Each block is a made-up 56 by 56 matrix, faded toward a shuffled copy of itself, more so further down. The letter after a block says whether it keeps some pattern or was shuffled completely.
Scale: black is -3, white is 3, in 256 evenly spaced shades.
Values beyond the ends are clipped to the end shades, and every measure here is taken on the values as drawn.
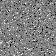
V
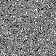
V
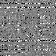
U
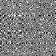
U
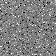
V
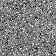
V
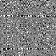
U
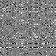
U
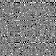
U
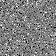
V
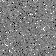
V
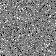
V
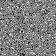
V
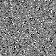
V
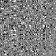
U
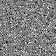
V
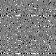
U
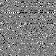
U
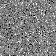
V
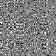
U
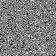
V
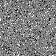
V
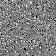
V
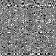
U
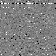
U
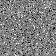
V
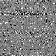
U
